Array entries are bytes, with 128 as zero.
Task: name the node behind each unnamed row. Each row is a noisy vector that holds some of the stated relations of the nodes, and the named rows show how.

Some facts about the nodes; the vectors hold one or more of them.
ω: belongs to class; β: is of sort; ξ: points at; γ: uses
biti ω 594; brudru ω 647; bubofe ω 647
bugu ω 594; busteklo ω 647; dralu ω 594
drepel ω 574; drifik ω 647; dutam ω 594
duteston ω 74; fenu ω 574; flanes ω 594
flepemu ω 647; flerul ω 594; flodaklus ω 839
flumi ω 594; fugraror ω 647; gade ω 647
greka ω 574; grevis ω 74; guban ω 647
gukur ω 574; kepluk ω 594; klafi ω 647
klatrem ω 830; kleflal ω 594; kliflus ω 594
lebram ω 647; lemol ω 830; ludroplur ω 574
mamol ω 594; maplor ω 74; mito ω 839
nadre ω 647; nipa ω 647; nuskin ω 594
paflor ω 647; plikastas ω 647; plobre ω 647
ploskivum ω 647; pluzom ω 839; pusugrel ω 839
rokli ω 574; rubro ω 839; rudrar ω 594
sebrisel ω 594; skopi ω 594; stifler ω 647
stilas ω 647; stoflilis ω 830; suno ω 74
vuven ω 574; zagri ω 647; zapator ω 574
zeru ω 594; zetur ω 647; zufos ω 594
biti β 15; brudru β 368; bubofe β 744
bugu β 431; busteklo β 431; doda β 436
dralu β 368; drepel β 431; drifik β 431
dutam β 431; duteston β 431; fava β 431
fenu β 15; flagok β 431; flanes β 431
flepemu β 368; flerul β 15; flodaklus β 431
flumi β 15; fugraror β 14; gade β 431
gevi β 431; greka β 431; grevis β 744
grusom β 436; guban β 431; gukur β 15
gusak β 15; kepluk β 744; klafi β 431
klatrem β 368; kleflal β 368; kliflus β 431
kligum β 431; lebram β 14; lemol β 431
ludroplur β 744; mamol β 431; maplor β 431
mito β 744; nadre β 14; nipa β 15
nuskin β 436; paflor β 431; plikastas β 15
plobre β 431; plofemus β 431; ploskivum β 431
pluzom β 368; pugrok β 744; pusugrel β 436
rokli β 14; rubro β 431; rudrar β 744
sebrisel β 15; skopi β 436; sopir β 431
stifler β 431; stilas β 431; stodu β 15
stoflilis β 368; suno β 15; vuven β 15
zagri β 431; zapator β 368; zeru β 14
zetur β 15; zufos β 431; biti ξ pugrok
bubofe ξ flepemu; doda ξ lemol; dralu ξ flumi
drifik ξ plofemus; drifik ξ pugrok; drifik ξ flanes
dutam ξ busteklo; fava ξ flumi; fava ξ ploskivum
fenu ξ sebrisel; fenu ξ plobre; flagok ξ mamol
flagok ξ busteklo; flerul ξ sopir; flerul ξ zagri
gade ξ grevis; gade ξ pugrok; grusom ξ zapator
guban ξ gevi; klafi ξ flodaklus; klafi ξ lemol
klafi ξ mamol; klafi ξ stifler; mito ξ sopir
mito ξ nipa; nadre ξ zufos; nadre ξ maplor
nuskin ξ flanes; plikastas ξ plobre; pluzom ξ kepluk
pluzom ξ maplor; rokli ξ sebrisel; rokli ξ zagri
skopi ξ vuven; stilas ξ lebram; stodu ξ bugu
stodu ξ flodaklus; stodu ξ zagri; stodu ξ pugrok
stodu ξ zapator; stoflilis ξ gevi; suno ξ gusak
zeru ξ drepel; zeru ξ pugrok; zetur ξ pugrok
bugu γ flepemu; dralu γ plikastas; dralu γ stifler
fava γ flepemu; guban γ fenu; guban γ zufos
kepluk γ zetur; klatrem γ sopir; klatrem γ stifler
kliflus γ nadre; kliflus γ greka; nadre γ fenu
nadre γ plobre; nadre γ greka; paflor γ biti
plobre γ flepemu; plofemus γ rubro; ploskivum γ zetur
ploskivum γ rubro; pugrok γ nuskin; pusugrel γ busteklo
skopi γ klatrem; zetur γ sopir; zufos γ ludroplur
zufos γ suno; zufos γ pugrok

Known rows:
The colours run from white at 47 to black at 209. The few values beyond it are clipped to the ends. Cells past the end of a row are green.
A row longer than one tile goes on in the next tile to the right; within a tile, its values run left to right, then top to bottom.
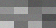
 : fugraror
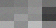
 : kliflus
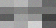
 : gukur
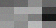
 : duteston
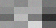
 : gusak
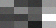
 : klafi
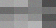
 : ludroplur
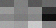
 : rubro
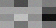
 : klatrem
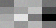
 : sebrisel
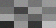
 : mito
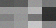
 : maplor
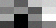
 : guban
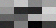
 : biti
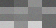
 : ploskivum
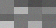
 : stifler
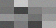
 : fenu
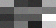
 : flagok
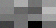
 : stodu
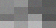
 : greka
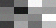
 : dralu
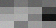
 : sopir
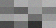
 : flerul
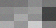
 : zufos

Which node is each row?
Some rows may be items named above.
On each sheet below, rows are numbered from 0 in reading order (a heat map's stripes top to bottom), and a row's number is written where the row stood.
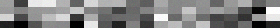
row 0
stoflilis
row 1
gevi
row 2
doda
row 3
nipa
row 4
zetur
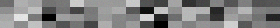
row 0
sebrisel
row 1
fenu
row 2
pugrok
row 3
lemol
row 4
zagri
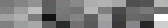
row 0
grevis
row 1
suno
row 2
dutam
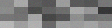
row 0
drepel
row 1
mamol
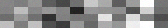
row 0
nipa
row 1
fava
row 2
flumi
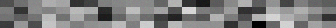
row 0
pluzom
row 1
lemol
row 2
nipa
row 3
busteklo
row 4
zeru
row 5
plobre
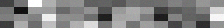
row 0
dralu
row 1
pusugrel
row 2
sopir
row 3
bubofe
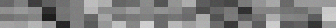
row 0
flodaklus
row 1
suno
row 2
ploskivum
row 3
drepel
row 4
pluzom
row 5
plikastas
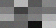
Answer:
rokli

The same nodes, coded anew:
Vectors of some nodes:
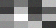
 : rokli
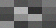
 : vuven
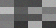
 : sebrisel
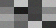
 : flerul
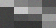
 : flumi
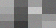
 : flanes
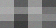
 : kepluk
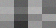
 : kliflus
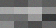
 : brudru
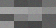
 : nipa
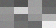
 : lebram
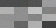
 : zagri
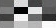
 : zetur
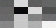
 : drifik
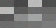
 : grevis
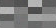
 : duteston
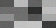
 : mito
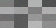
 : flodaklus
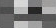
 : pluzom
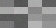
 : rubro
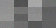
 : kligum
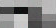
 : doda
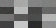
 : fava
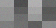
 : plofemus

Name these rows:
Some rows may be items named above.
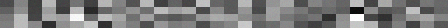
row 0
plikastas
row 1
rokli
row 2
busteklo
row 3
maplor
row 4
bubofe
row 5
gusak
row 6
stodu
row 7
ludroplur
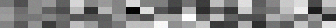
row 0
sopir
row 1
pluzom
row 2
zeru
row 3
rokli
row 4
dralu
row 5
stoflilis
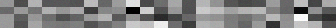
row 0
lemol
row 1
maplor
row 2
biti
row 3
pusugrel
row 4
plobre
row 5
stodu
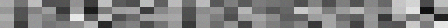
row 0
mamol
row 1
fenu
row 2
maplor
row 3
mamol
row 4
drepel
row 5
ploskivum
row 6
klatrem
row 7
stoflilis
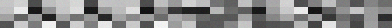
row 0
stoflilis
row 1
stoflilis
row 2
guban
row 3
flagok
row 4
suno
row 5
gevi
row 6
klatrem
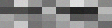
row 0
klafi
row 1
dutam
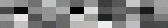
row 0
grusom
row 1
pugrok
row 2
suno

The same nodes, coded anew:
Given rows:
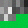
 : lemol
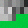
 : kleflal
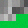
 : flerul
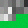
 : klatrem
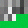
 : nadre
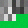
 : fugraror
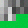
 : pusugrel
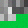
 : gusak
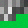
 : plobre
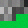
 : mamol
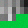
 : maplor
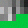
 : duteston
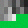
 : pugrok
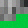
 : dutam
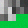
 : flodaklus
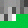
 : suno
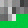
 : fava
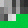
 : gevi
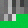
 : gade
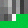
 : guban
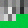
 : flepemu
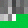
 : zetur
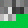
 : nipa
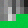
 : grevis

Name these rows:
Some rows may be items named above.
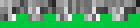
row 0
mito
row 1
sopir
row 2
stoflilis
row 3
plikastas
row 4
sebrisel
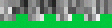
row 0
sopir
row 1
pugrok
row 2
stodu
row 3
stoflilis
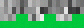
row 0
dralu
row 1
fenu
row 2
nipa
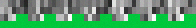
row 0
ludroplur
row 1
bubofe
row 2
zetur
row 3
zagri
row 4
rokli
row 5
mito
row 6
pluzom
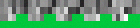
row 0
grevis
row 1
flumi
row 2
sebrisel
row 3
biti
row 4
fenu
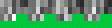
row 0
zeru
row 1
klafi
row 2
drepel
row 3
busteklo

